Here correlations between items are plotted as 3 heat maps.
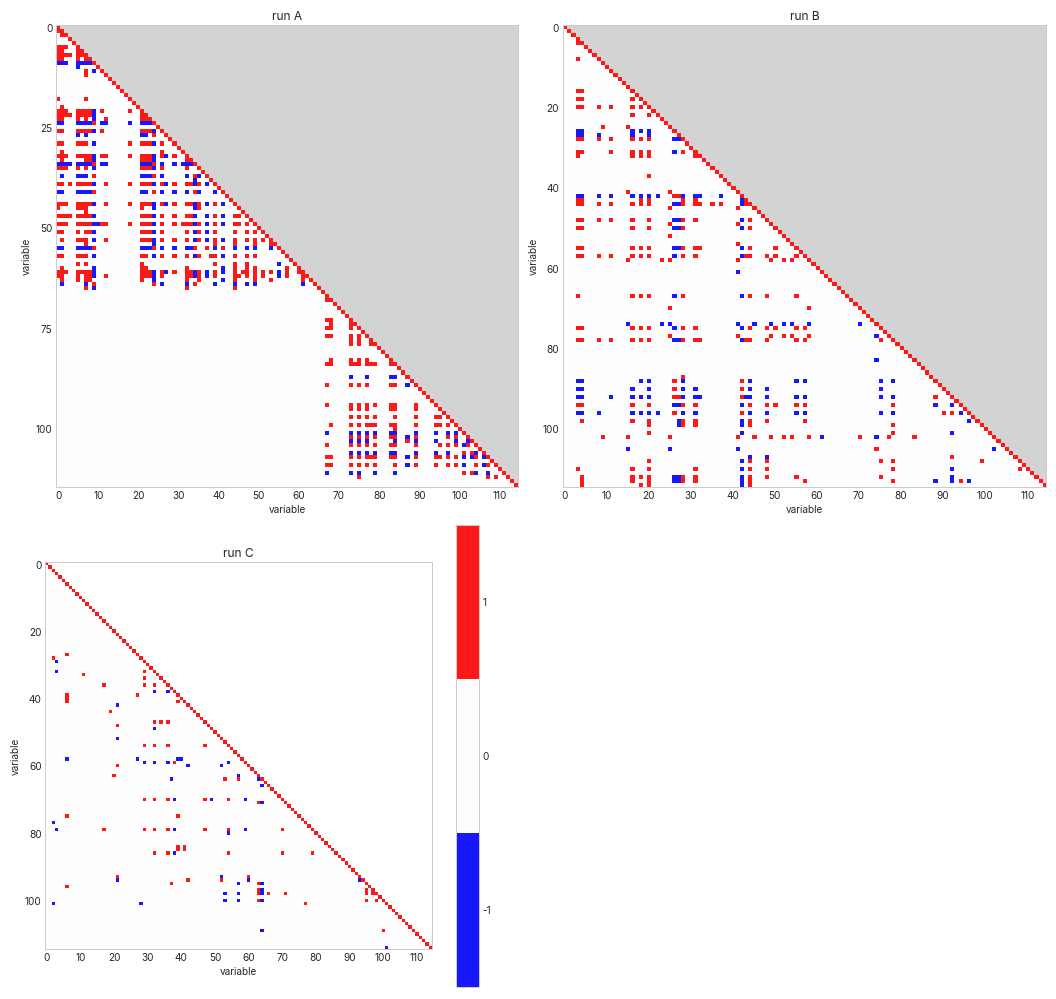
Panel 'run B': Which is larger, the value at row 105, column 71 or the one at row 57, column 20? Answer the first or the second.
the second
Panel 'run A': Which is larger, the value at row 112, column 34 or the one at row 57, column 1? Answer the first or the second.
the second
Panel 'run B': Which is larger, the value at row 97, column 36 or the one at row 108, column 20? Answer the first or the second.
the second
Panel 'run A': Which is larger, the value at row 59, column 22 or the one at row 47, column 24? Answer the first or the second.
the first
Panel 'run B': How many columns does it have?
115
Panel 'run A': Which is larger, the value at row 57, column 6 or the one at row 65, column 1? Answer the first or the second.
the first
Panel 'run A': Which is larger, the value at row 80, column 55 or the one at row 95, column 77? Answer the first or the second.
the second
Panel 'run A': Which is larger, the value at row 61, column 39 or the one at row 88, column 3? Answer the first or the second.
the first
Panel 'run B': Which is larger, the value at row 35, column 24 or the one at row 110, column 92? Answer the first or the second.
the first
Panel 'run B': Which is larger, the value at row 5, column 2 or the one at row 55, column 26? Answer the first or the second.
the first
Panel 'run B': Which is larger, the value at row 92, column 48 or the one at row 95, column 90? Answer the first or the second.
the second
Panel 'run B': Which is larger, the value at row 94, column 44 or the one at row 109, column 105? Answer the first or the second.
the first
